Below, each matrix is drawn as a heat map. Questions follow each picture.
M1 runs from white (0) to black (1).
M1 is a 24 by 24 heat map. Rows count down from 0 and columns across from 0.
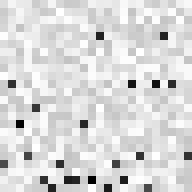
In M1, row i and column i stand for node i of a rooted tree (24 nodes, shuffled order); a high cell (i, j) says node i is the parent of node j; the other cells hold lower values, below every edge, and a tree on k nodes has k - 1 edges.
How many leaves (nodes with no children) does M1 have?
16
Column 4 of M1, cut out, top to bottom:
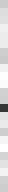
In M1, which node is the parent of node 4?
13
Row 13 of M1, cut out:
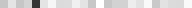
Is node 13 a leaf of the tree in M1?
no
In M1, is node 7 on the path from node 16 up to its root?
no
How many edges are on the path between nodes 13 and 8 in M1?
6
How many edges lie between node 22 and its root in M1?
0
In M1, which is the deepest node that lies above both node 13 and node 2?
15
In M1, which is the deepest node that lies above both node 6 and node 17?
19
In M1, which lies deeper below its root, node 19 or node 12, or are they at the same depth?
node 12
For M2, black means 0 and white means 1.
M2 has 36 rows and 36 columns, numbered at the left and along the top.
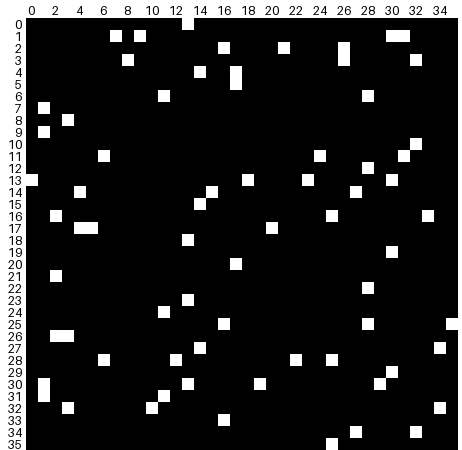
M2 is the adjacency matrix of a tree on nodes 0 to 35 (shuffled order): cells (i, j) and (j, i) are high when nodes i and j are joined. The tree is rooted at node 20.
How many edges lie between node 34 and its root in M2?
5
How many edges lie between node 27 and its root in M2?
4
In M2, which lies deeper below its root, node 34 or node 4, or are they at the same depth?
node 34
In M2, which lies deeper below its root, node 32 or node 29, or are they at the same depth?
node 29
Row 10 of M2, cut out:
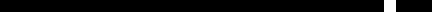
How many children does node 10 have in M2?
0
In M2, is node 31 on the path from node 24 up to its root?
no
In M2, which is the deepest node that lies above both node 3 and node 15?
14
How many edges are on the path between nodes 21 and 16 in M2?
2
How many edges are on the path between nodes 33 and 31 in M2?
6
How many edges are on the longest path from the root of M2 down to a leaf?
19
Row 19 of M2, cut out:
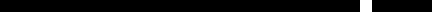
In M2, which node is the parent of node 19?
30
